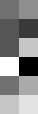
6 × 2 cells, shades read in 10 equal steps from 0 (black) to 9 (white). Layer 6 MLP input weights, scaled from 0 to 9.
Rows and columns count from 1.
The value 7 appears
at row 3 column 2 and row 6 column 1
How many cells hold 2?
1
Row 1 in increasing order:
4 5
